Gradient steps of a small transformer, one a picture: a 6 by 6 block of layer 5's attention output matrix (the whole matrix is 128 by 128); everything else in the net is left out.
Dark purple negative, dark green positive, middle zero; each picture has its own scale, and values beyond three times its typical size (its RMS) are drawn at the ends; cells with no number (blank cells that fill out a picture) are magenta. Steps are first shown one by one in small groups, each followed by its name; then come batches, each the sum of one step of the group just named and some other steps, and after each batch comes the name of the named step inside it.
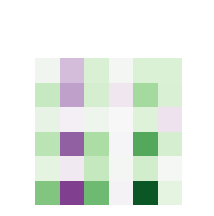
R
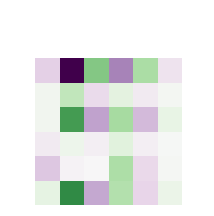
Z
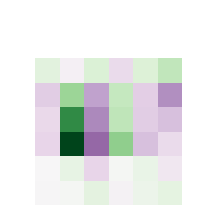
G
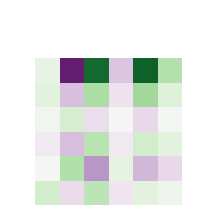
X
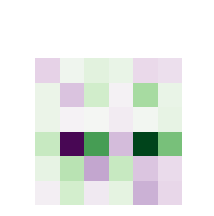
X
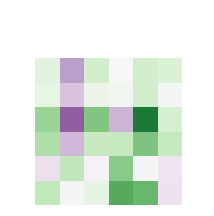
R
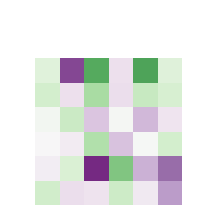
X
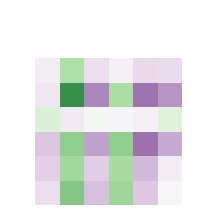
Z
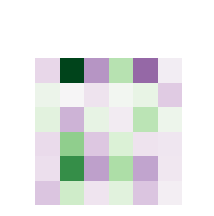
G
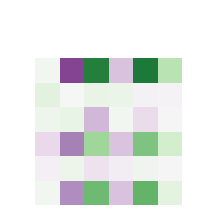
X
